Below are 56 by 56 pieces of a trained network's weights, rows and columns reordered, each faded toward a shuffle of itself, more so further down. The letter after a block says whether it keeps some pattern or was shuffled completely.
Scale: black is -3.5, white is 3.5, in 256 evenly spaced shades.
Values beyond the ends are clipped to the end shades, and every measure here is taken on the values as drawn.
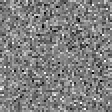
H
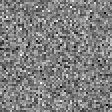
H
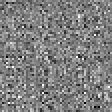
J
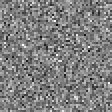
H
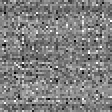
J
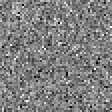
H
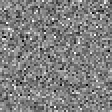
H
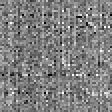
J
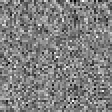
J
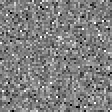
H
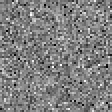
H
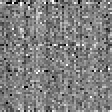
J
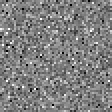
H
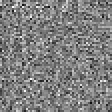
J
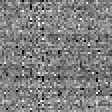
J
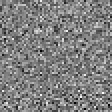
J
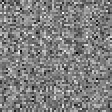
J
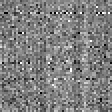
J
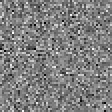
J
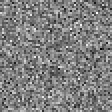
H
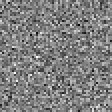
J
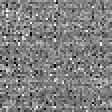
J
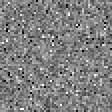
H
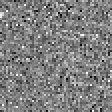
H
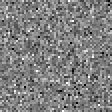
H
